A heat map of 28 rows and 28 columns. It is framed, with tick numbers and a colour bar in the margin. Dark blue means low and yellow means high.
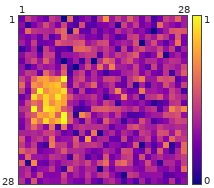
The ninth with the highest average is the middle left. An odd patch, higher than its surroundings, sits in the middle left. No regular stripes run through it.
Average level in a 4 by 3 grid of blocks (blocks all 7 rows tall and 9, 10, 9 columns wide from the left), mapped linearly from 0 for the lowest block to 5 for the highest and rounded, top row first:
011 / 411 / 511 / 110
